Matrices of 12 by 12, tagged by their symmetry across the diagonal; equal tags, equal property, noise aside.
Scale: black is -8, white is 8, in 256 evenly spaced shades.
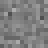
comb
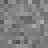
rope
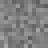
comb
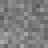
rope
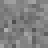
rope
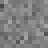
rope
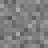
comb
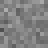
rope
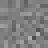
comb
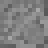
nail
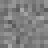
comb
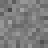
nail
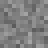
comb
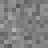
rope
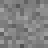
rope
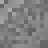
nail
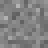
nail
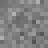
nail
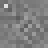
nail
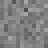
rope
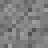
nail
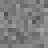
rope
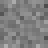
comb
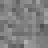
comb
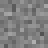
comb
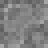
nail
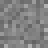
nail
